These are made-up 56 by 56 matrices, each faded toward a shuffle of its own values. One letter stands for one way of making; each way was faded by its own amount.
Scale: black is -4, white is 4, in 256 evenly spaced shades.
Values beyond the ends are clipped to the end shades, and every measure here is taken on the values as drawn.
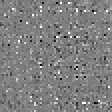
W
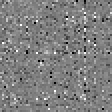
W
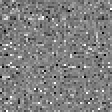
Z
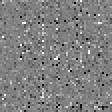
W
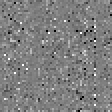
W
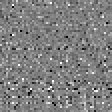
Z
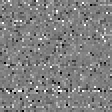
Z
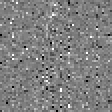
W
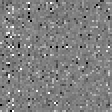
W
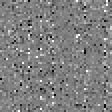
W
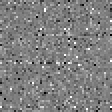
W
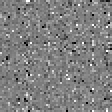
W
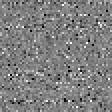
Z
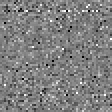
Z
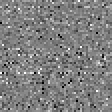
Z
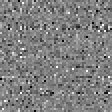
Z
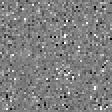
W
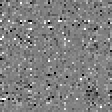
W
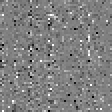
W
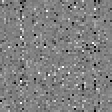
W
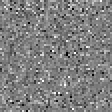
Z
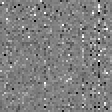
W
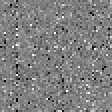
W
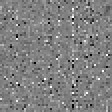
W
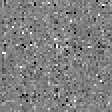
W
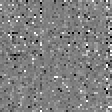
W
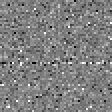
Z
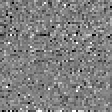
Z
